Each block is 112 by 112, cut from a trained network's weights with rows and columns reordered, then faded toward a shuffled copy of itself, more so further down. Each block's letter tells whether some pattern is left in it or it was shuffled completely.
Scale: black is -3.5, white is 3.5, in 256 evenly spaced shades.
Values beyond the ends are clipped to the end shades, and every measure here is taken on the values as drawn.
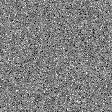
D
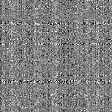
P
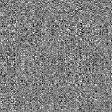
P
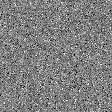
D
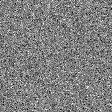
D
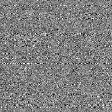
P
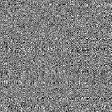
P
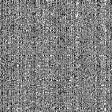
P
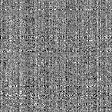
P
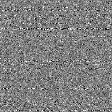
P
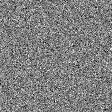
D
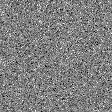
D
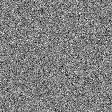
D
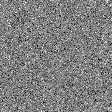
D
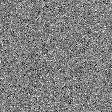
D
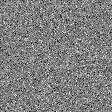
D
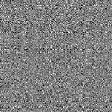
P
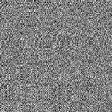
P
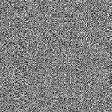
P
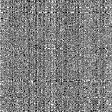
P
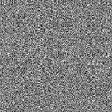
P
